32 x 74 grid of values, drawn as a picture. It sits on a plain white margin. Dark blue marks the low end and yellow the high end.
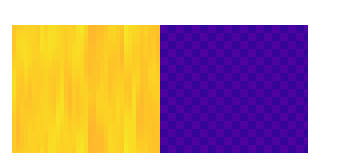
It is made of 1 by 2 panels. Panel 1,1: very high, streaked downward, faint in contrast. Panel 1,2: very low, checkered, faint in contrast.
